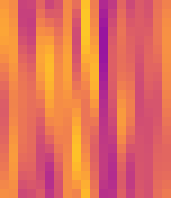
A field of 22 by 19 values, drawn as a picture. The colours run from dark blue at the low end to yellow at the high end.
The grain runs up and down. The top middle is the roughest part. The values follow a bell shape.
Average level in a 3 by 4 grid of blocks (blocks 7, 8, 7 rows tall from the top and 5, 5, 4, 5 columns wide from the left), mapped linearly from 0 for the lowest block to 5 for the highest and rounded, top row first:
3 4 1 2 / 3 5 2 2 / 2 4 0 1
